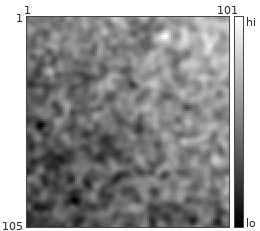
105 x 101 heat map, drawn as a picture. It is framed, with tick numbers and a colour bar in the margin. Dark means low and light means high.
The top right is the ninth with the highest average. The bottom left is the ninth with the lowest average. There are no lone odd cells. There are no regular stripes. The field climbs toward the top right. Neither half mirrors the other.
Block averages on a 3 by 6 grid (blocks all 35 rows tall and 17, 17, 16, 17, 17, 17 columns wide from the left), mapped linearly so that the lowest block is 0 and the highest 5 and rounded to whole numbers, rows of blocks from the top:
2 2 3 3 4 5 / 1 1 2 3 3 4 / 0 0 1 2 2 2
